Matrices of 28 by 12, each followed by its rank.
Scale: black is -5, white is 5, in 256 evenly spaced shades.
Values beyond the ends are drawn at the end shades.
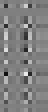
one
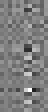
two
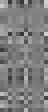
two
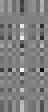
one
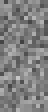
full rank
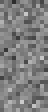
full rank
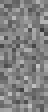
full rank
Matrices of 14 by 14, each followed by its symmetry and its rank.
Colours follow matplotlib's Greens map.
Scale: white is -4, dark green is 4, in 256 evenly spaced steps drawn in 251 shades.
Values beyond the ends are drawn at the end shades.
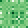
symmetric, rank two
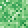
symmetric, full rank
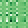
neither, rank one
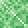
symmetric, full rank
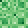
symmetric, rank three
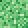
symmetric, full rank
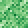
symmetric, full rank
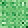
symmetric, rank three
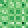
symmetric, rank two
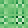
symmetric, rank one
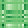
neither, rank one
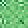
symmetric, rank three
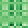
neither, rank one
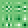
symmetric, rank one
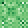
symmetric, rank three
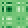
symmetric, rank one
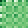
symmetric, rank one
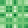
symmetric, rank one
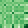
symmetric, rank two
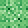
symmetric, rank three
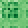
symmetric, rank two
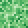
symmetric, full rank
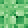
symmetric, rank two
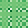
symmetric, rank one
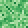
symmetric, full rank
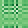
neither, rank one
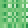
neither, rank one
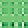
neither, rank one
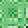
symmetric, rank two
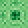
symmetric, rank three
